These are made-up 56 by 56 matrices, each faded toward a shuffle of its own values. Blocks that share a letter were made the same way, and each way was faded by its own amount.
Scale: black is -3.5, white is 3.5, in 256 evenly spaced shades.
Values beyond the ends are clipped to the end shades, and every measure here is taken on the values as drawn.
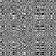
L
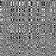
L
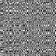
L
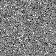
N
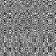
L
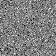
N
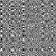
L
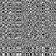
L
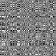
L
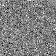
N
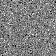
N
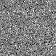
N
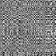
L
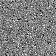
N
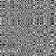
L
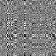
L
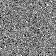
N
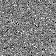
N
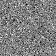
N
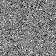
N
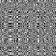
L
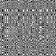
L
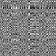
L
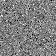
N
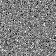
N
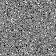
N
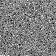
N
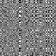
L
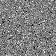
N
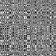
L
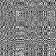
L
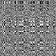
L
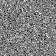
N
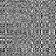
L
